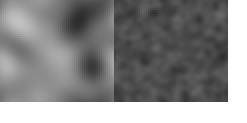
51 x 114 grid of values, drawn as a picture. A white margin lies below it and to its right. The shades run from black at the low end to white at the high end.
The table splits into one row of 2 panels. Panel 1,1: middling, smooth, strong in contrast. Panel 1,2: low, blotchy, faint in contrast.
